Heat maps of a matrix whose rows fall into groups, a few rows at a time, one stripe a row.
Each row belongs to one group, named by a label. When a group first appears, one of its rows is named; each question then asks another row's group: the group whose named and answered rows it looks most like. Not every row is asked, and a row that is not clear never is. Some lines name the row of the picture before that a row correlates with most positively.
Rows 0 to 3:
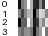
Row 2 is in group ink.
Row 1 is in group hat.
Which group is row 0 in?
ink
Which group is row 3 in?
hat
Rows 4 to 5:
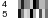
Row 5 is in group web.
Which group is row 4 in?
hat
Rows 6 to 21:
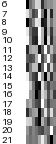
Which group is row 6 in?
ink
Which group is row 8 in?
ink
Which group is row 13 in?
web
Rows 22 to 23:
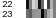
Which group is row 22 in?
web
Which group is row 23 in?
hat
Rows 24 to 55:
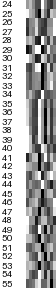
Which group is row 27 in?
ink
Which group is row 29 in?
ink
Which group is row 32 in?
hat
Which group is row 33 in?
hat
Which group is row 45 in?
hat
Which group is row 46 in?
ink
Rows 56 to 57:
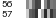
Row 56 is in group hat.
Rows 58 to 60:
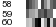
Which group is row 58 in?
ink
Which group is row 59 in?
ink
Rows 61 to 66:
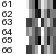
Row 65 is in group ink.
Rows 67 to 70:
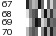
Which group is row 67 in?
web
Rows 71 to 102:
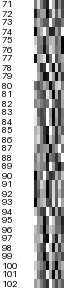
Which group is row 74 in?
ink
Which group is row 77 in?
web
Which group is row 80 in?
hat
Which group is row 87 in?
hat
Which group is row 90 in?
ink
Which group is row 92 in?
web
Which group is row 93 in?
web
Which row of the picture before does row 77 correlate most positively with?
67
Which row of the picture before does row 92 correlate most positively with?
67
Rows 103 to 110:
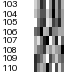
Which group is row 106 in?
hat
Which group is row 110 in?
web
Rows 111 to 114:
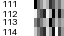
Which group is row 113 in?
hat
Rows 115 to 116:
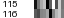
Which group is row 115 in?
web
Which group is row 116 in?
hat
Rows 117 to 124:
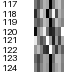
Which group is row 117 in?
hat
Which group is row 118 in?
web
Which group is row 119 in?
hat
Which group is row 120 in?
ink
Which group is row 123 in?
hat
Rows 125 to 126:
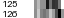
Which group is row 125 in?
ink
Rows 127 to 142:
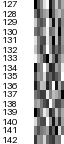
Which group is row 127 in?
ink
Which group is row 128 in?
hat
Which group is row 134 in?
ink
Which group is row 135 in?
ink
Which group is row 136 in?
web
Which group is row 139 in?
ink
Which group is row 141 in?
hat
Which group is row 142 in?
ink
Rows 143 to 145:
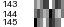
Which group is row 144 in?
hat
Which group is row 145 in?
ink
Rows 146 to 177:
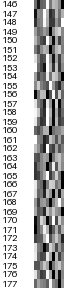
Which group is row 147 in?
ink
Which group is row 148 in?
ink
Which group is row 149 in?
hat
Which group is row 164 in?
web
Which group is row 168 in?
hat
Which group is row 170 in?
web
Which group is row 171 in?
ink
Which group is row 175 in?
hat
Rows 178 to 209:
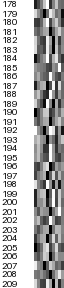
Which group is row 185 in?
hat
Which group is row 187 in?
web
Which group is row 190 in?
ink
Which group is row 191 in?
hat
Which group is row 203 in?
hat
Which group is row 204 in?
web
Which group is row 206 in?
hat
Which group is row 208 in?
hat
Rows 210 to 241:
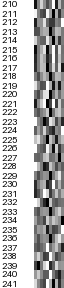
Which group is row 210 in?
web
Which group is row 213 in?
hat
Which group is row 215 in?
web
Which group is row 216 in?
web
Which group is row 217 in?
web
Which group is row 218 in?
hat
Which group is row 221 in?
web
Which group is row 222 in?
hat
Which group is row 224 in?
ink
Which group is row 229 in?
hat
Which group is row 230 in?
web
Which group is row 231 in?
ink
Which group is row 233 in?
hat
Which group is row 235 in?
ink
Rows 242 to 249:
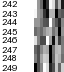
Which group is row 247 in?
hat
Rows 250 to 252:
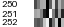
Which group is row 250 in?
web
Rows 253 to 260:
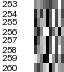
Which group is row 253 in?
hat
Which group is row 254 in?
web
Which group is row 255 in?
web
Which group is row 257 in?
web
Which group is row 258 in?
web
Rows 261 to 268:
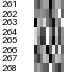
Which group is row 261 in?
hat
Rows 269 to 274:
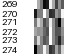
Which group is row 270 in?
ink
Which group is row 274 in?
ink
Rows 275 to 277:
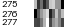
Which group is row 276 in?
ink
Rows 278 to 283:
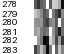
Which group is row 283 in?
web
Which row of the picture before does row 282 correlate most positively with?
275
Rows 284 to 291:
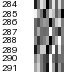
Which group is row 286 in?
hat
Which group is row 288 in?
hat
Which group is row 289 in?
web
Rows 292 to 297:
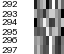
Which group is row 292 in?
web
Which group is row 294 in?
ink
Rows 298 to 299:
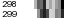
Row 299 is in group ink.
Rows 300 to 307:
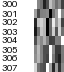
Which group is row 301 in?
hat
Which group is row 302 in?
web
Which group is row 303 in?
web
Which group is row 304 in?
ink
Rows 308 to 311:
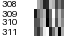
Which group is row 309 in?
web
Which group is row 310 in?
web
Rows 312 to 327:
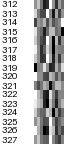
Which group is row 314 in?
ink
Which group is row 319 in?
ink
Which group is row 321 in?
hat
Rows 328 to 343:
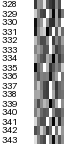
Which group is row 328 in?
ink
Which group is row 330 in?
ink
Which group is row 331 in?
web
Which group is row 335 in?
ink
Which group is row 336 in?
hat
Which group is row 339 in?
hat
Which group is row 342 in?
web
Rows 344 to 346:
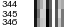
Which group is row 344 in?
web
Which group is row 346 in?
web
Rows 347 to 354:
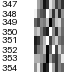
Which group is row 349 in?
hat
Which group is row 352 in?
web
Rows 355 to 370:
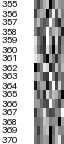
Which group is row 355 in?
hat
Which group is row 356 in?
web
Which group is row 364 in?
web
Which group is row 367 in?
ink
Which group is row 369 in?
hat
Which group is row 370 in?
hat
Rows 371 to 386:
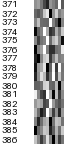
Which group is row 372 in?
hat
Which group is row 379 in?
web
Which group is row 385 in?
ink
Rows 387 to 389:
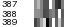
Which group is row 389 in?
web
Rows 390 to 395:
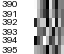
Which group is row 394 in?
ink
